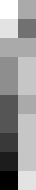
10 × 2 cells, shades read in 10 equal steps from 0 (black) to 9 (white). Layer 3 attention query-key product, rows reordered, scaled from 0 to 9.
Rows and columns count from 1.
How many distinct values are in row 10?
2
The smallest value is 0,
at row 10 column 1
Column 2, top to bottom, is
6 4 6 7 7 6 7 7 7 8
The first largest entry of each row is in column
1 1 1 2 2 2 2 2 2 2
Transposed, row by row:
9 8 6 5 5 3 3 2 1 0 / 6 4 6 7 7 6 7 7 7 8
